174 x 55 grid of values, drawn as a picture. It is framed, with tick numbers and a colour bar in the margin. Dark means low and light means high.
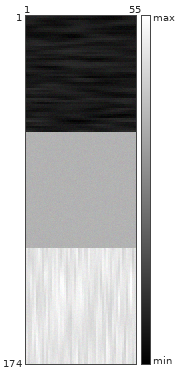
It is made of 3 by 1 panels. Panel 1,1: very low, streaked across, faint in contrast. Panel 2,1: high, flat. Panel 3,1: very high, streaked downward, faint in contrast.
